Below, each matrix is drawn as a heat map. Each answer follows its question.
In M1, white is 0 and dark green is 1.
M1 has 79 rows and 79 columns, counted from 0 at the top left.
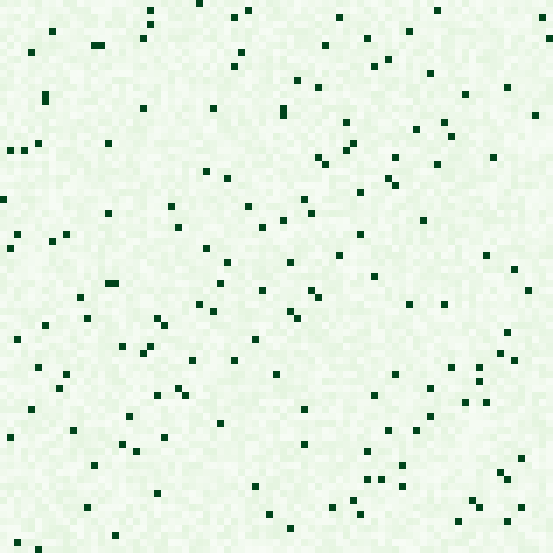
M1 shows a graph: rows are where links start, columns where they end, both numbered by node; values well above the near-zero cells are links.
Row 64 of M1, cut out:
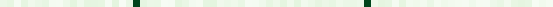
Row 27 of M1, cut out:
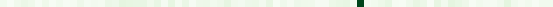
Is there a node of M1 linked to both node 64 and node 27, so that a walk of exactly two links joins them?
no
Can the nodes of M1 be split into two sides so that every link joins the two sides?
yes
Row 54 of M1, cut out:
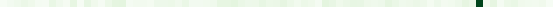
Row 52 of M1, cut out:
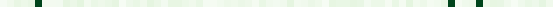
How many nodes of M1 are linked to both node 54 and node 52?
1
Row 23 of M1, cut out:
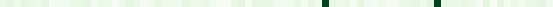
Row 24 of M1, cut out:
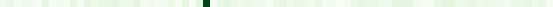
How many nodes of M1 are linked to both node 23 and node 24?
0
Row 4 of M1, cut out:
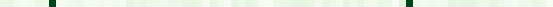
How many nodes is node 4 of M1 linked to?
2
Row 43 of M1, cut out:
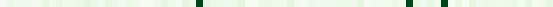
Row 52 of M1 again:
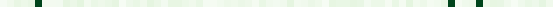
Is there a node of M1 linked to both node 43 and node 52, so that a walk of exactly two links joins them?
no
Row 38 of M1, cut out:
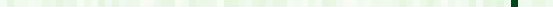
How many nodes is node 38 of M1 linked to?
1
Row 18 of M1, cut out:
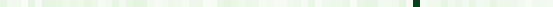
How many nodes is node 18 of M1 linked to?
1
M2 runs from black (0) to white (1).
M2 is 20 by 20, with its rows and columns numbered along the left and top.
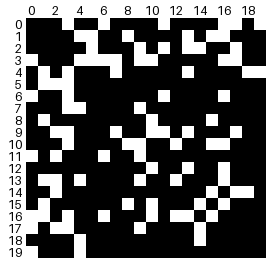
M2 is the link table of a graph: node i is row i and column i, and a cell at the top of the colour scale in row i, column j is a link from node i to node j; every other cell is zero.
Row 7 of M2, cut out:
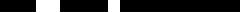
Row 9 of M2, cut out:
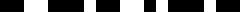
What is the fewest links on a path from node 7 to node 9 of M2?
1
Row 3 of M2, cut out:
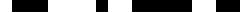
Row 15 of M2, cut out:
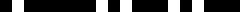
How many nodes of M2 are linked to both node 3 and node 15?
2
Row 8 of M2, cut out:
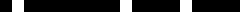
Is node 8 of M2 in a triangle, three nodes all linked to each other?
yes
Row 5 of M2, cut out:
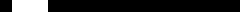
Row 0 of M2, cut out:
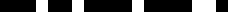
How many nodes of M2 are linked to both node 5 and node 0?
1
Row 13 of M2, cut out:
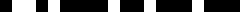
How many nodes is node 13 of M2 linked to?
6
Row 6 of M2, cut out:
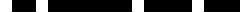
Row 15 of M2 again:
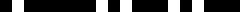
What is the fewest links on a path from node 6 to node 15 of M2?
2
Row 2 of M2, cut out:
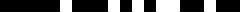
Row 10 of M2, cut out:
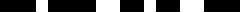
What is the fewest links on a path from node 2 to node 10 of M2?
2
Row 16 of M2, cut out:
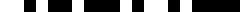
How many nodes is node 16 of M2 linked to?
8
